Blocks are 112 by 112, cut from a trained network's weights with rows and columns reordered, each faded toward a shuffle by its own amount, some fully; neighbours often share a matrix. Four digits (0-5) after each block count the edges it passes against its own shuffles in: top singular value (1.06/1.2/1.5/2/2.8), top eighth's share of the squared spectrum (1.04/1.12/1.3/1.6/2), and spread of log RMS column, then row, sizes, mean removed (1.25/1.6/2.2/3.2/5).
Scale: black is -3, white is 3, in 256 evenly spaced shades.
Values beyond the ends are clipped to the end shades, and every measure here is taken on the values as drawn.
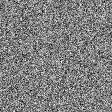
0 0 0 0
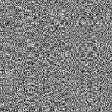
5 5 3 3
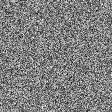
0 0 0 0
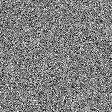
2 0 0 0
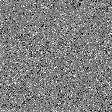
2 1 0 1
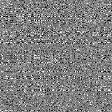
4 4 1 4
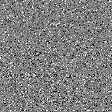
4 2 0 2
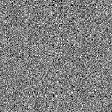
4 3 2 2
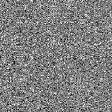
4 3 1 2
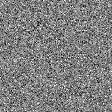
3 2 0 1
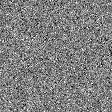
2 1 0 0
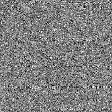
4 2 0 2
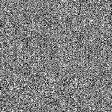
3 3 1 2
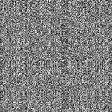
4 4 1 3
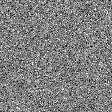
2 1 0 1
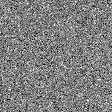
1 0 0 0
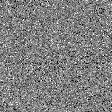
3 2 0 1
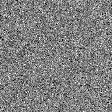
1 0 0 0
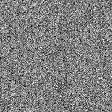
3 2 0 1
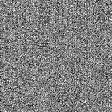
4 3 0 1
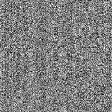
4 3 1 1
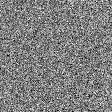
0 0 0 0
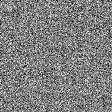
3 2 0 0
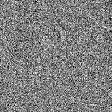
3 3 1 1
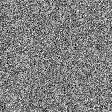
1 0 0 0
